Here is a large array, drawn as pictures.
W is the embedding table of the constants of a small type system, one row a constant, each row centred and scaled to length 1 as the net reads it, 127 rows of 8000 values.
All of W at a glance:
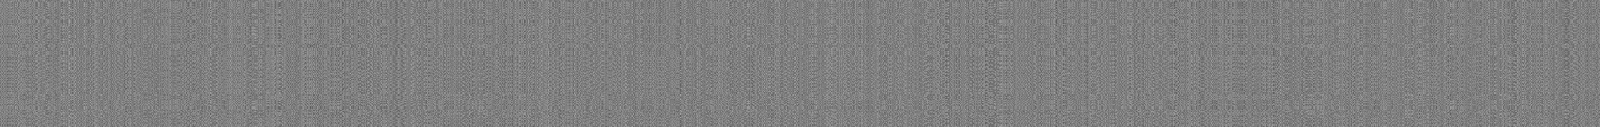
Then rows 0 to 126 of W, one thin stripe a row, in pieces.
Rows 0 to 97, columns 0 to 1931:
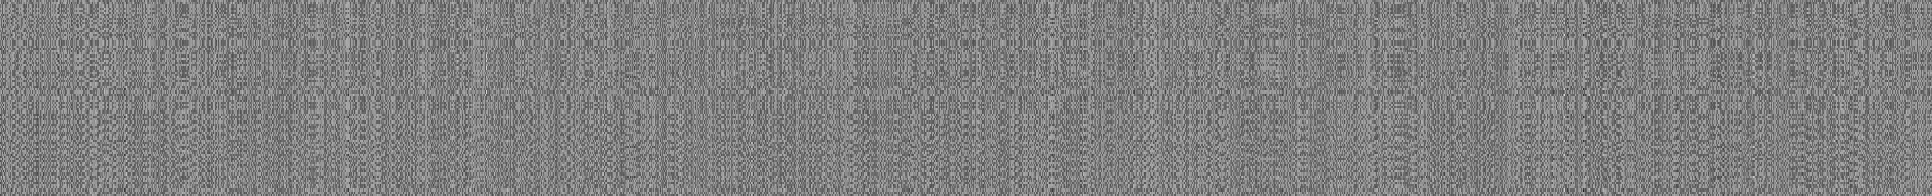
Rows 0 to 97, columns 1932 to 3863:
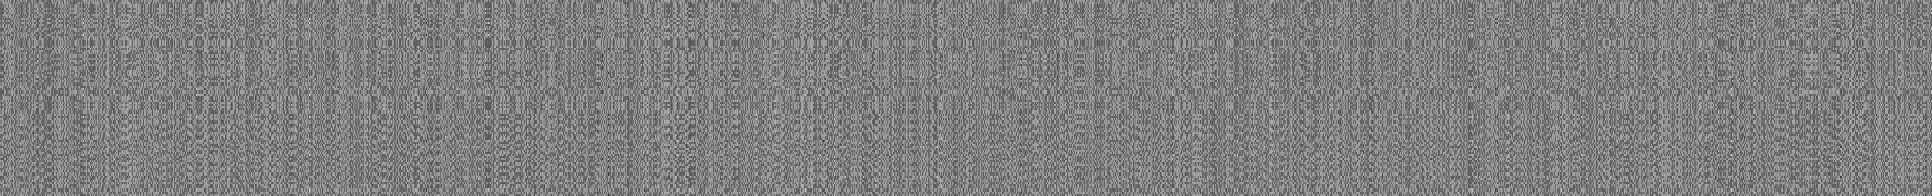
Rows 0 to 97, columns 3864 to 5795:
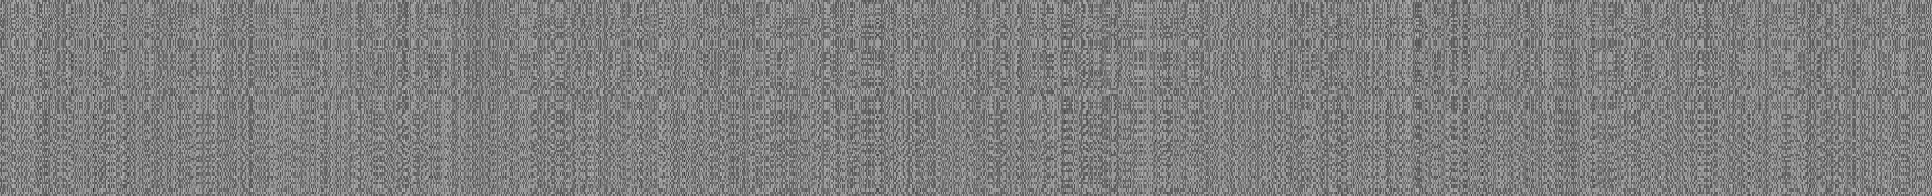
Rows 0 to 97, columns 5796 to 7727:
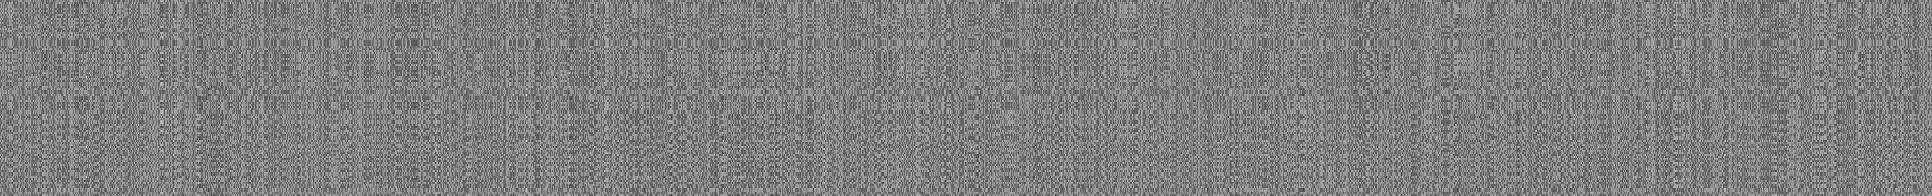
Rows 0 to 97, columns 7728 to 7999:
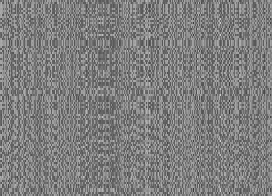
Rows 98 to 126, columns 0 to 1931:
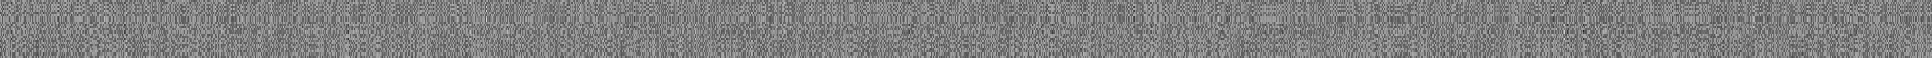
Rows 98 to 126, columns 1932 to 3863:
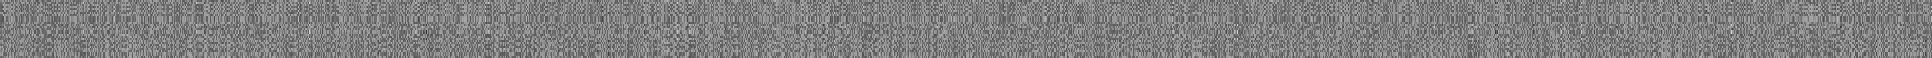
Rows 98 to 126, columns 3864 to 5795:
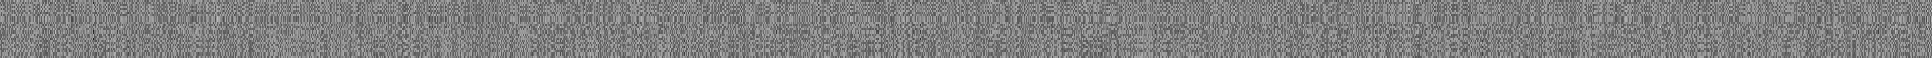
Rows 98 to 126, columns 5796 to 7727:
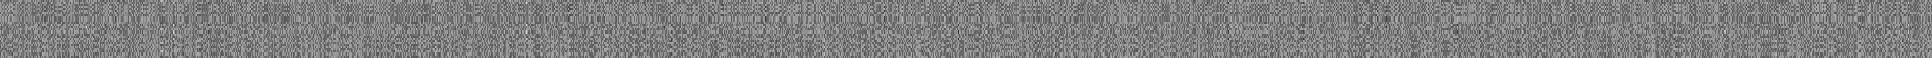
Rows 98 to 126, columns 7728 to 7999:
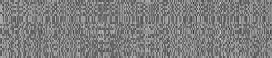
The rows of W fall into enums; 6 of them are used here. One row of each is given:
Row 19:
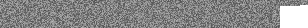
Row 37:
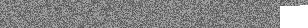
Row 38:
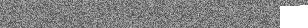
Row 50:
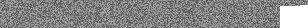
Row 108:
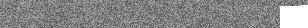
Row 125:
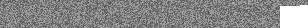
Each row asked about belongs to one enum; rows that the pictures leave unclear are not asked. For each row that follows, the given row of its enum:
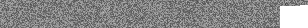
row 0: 50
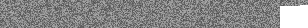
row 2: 37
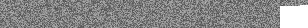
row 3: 37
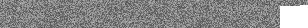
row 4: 108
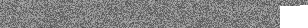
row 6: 108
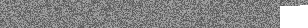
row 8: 37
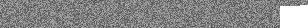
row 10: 19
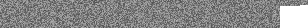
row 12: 19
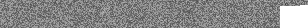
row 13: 50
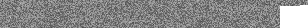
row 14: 108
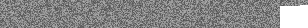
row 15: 37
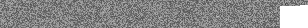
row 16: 50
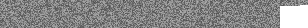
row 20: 37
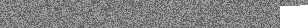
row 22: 37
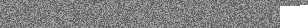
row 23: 19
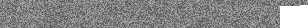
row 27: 108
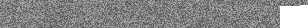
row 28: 108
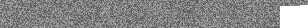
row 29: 50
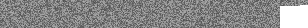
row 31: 37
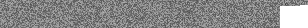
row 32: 50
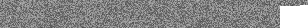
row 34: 108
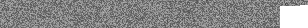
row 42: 50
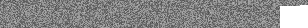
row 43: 125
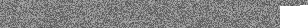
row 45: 108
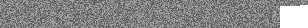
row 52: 19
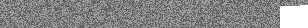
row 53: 37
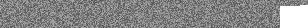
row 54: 19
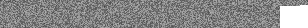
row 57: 125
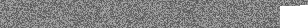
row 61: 50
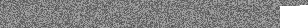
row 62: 125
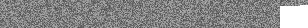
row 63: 37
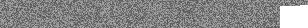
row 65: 50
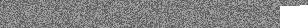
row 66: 125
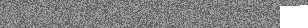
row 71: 125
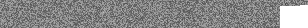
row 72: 50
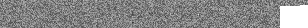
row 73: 38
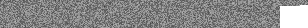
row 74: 125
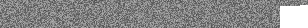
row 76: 19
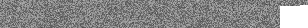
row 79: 108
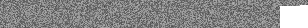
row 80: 125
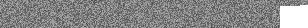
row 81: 19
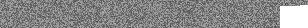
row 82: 50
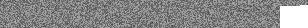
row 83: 125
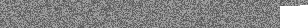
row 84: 37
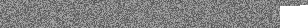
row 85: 19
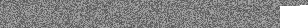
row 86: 125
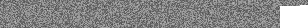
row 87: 125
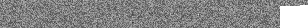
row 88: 38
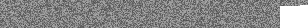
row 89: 37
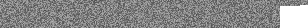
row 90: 19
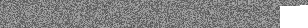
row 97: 125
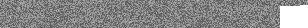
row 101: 108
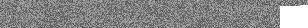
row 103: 108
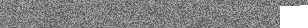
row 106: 108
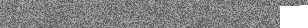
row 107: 108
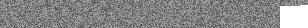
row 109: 37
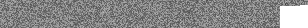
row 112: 50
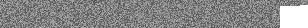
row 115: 19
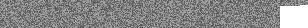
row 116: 37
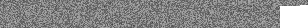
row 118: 125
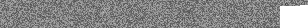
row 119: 50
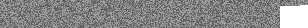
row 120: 37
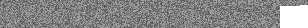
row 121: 125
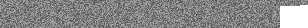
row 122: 19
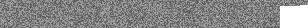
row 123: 50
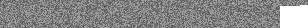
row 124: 125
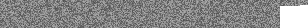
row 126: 37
